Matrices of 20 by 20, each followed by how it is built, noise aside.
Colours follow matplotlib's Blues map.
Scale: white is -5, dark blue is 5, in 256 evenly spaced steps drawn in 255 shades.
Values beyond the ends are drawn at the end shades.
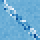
banded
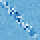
banded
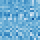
low rank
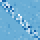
banded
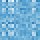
low rank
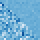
lower triangular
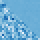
lower triangular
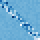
banded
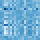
low rank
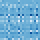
low rank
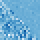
lower triangular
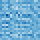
low rank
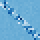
banded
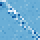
banded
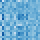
low rank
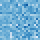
low rank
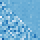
lower triangular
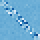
banded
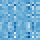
low rank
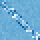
banded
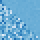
lower triangular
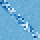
banded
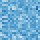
low rank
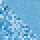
lower triangular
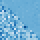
lower triangular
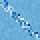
banded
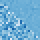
lower triangular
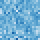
low rank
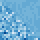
lower triangular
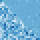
lower triangular
